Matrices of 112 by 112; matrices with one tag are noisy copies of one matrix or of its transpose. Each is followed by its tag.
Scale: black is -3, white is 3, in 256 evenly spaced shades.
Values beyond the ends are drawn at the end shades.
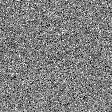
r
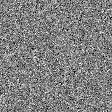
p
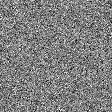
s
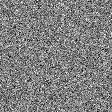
s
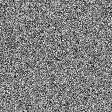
r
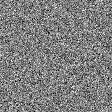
p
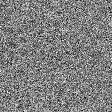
r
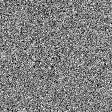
r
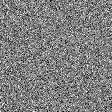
s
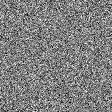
s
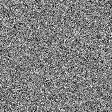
s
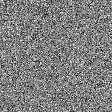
r
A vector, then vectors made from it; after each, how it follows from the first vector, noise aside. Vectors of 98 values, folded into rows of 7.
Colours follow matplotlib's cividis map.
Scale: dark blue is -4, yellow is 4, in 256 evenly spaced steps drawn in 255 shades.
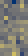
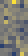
negated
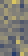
negated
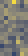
negated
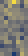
negated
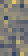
negated
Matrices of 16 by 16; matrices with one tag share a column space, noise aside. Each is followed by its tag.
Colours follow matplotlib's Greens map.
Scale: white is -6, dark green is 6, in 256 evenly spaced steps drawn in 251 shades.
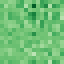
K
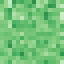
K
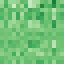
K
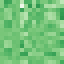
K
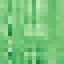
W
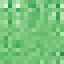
K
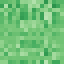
K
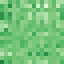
K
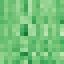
W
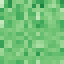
K
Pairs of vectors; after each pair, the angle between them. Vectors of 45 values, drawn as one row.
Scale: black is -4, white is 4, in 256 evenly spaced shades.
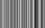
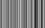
nearly parallel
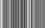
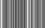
nearly parallel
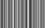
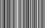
orthogonal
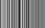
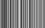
nearly opposite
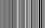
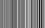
nearly parallel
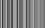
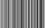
orthogonal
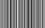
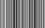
orthogonal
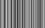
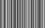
nearly parallel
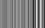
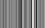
partly opposed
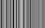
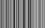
partly aligned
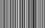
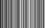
partly opposed
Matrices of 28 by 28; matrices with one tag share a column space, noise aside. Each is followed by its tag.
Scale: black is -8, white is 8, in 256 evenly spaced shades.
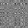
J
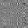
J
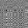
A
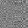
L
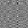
L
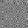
L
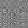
A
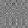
J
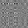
J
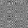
L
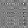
J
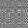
A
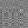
A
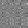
J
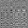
A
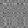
J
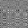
A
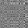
L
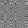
L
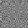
L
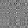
J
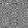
J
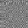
L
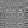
A
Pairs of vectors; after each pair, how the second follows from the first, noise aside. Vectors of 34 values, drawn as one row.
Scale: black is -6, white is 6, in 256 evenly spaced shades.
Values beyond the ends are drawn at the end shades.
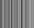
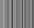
reversed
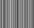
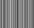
copied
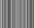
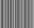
shuffled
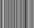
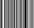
scaled up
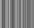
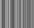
copied
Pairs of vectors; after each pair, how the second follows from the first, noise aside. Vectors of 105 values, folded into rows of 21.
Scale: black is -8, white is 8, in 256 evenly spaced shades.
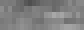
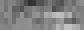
scaled up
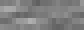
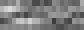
scaled up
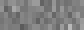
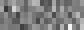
scaled up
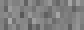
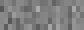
wrapped around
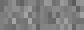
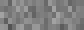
reversed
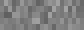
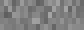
copied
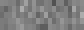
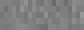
shrunk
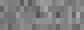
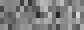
scaled up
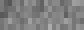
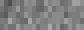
copied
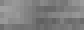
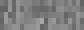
sign-scrambled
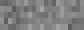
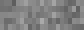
reversed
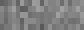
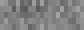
sign-scrambled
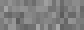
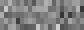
scaled up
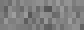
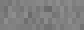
shrunk
